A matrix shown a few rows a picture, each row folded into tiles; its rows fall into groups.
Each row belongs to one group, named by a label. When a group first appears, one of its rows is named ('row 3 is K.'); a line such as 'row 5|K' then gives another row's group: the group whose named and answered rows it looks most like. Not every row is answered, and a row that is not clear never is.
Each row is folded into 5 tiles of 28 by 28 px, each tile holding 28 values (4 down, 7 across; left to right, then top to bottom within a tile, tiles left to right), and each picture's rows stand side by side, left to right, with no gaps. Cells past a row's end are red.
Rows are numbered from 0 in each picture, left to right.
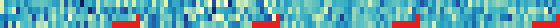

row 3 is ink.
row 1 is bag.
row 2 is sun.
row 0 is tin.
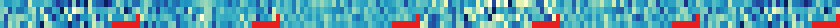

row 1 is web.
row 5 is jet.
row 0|jet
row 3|bag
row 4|jet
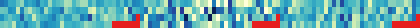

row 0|ink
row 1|bag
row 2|sun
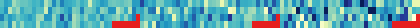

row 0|sun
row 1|ink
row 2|tin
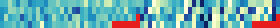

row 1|sun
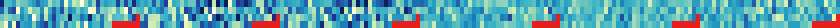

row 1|jet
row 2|jet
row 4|sun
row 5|bag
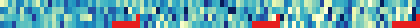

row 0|tin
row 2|sun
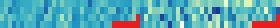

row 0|web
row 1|bag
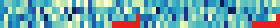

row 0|bag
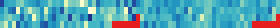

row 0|ink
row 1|web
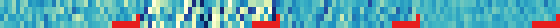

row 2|web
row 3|jet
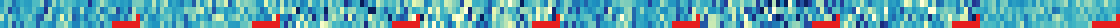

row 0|web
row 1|bag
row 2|tin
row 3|sun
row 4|web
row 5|jet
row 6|ink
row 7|bag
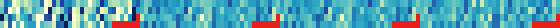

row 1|web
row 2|web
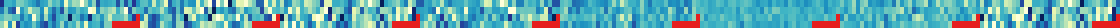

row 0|ink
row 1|bag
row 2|sun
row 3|ink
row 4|web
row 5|jet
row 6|bag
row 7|sun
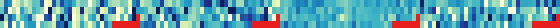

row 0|sun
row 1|tin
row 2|web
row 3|ink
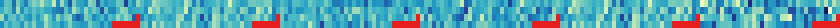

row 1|sun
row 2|jet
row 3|web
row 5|tin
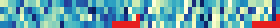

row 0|tin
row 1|sun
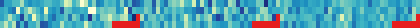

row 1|jet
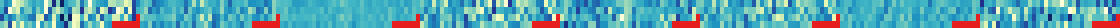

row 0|sun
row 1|web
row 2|web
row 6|web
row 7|ink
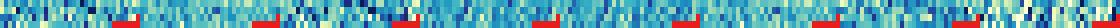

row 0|tin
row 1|bag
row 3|web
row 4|web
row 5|bag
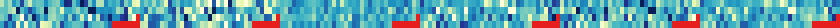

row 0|tin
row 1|bag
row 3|ink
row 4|tin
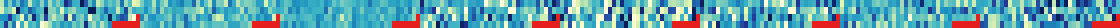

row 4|sun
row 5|ink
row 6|tin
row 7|jet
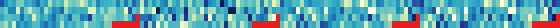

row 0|ink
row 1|tin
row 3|ink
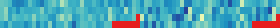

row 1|web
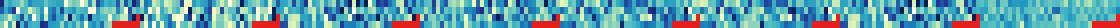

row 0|ink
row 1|sun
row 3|jet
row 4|tin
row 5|tin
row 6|jet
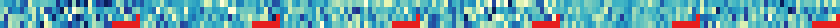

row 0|jet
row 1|ink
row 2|bag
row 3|bag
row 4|sun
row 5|tin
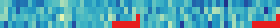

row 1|jet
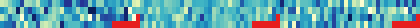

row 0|tin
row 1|sun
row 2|ink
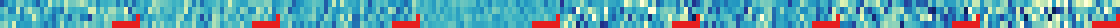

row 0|ink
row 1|sun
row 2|web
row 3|jet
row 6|tin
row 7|bag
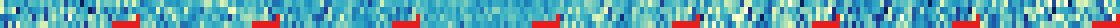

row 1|ink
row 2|web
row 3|jet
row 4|sun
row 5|sun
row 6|web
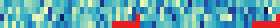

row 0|sun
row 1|tin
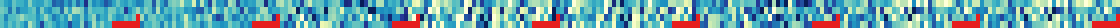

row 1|jet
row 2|tin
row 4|sun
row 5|jet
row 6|bag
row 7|bag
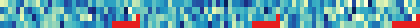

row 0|tin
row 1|jet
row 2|bag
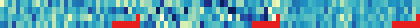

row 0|tin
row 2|web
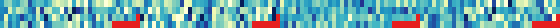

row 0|bag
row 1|sun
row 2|tin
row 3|bag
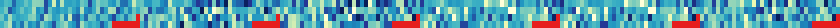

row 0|web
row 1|jet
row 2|jet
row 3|ink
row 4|ink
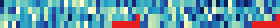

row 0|ink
